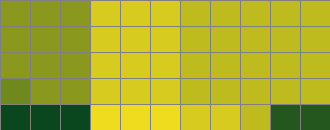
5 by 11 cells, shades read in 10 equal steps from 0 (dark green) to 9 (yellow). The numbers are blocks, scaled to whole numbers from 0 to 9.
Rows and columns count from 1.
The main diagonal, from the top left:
5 5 5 8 9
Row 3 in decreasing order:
8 8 8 7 7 7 7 7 5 5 5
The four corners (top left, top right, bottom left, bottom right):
5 7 0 1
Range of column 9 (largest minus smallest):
0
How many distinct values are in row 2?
3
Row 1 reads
5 5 5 8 8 8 7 7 7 7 7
